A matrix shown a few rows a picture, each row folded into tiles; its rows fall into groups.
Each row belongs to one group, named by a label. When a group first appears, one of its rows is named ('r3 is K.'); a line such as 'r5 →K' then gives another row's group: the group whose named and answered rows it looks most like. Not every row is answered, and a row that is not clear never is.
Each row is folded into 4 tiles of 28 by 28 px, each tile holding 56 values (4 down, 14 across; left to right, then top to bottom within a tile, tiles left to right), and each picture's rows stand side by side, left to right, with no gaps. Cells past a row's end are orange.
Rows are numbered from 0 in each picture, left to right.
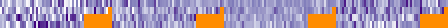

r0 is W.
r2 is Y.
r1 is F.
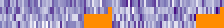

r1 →F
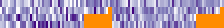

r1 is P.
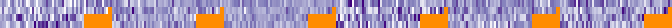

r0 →W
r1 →P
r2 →F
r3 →F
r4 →Y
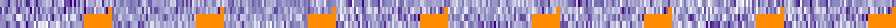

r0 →Y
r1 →Y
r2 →Y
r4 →W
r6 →W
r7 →F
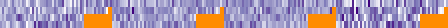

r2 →Y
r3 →P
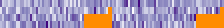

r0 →W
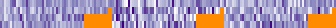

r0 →F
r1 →P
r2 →W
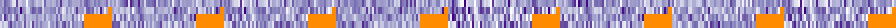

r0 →P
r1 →F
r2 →P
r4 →P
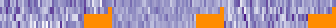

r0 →Y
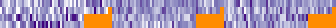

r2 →F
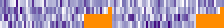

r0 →P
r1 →W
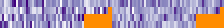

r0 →F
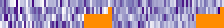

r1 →Y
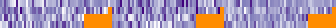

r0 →P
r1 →Y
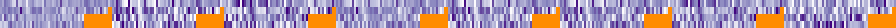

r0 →P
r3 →P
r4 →P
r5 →P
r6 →F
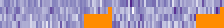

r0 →Y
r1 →F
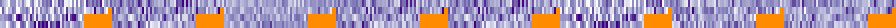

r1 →Y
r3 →Y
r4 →Y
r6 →P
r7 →F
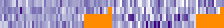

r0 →P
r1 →W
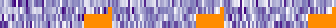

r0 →F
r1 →P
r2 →P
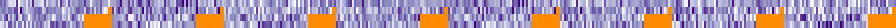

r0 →P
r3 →F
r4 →Y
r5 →P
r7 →W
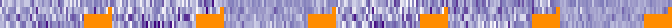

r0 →W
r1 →W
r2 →Y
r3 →W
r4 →Y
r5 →F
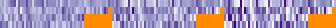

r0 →F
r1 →P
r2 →P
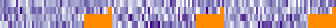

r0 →P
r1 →W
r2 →W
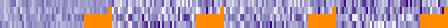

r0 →F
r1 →W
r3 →Y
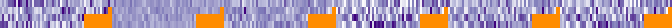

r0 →F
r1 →Y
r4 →W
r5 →W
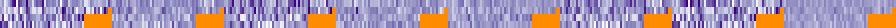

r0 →F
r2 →Y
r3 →P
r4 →F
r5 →Y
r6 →F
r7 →Y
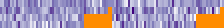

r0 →Y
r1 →P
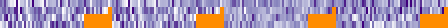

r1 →P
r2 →F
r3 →Y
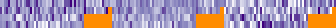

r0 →Y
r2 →W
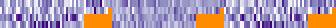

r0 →W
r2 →W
